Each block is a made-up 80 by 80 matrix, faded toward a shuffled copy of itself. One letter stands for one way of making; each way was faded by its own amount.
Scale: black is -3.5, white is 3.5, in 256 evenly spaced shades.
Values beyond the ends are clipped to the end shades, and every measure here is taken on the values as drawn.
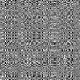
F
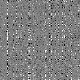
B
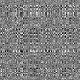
F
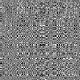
F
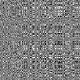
F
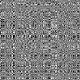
F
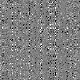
B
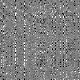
B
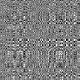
F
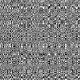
F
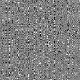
B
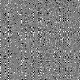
B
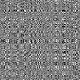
F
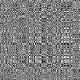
F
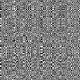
F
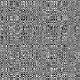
F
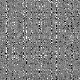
B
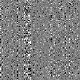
B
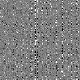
B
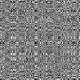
F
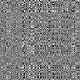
F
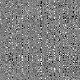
B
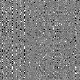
B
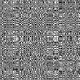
F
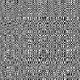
F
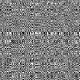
F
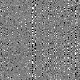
B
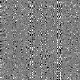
B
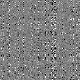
B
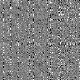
B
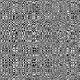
F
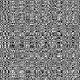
F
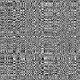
F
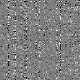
B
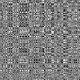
F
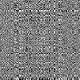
F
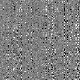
B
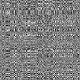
F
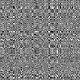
F
